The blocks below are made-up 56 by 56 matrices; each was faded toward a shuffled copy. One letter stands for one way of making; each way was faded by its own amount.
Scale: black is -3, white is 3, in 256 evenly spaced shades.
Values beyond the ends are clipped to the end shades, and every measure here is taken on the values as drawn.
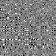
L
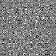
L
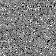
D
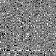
L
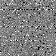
D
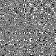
L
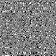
L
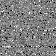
D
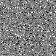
D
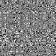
L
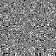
L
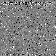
D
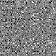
L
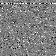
D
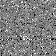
D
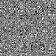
L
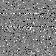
D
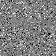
D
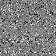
D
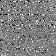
D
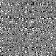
L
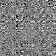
L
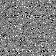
D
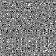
L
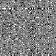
L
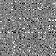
L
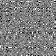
L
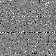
D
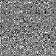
L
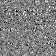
D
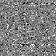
L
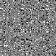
L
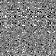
L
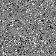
D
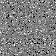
D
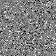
D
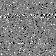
D
